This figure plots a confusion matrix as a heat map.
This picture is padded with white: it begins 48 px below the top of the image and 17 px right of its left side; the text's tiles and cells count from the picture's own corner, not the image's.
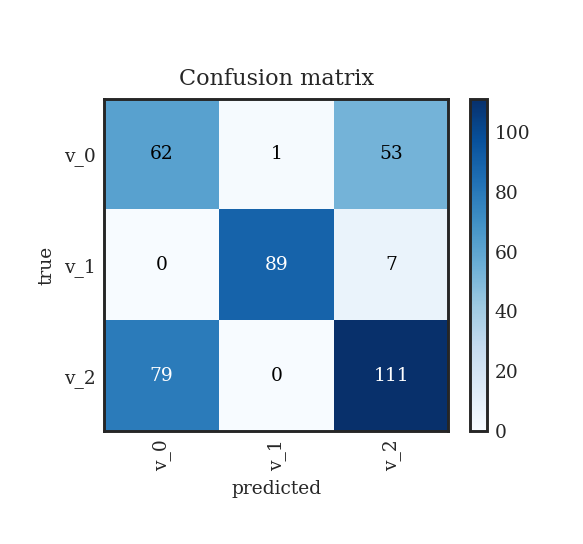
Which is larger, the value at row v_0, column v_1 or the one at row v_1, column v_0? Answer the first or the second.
the first
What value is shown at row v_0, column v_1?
1
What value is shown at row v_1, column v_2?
7
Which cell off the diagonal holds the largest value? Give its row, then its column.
v_2, v_0
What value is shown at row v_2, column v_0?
79
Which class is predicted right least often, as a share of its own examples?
v_0
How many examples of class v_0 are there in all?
116
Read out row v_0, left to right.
62 1 53
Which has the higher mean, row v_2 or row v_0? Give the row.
v_2
